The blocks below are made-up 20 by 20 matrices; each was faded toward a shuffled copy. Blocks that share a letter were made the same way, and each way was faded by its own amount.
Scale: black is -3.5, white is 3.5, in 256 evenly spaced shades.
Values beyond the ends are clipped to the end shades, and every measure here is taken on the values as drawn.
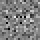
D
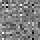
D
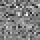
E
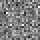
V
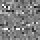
E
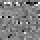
E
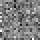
V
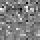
D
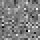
D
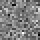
V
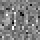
D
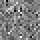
V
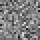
V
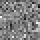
V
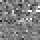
E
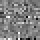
E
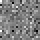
D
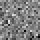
V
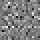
D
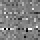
E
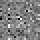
D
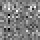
D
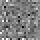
D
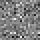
V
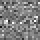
E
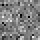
D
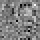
D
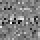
E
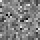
V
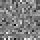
E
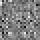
D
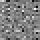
D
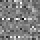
E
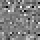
E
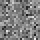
V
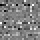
E
